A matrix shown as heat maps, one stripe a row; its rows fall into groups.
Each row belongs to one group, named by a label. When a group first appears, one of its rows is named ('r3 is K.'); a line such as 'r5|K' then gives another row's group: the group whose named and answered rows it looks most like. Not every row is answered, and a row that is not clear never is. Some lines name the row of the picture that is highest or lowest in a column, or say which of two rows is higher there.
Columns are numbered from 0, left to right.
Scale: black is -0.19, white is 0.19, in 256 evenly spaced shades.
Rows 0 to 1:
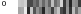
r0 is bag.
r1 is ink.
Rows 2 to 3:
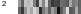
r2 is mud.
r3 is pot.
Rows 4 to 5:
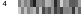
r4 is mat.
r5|mud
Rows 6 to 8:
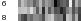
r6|mud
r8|pot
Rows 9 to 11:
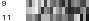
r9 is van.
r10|ink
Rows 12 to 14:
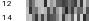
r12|mud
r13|pot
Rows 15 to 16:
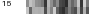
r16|mud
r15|mud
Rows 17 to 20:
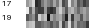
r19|pot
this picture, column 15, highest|18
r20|bag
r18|bag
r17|bag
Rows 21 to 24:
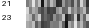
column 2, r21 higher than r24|Yes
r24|bag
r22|bag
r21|ink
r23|ink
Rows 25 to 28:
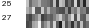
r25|ink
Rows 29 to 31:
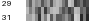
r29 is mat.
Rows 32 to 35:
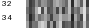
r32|pot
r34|pot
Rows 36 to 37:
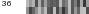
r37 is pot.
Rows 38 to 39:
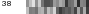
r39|mud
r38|ink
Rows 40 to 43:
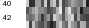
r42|mat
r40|pot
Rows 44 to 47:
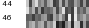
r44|van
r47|mud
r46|pot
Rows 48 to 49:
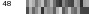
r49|mat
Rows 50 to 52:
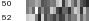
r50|mat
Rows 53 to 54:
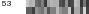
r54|pot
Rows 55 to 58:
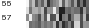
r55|bag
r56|mud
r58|mud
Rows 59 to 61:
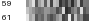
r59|mud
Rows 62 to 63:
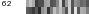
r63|pot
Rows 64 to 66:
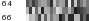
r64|pot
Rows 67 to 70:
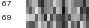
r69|mud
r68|mat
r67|mat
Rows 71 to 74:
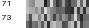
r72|ink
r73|van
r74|mat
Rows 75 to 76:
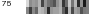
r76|pot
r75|bag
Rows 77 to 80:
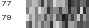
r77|ink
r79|mud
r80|mat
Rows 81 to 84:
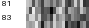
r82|bag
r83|ink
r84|ink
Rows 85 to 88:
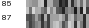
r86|mud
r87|mat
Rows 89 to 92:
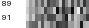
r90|mud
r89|bag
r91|bag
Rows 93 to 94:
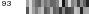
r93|bag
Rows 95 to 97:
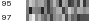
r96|mat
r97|ink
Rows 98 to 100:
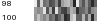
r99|van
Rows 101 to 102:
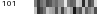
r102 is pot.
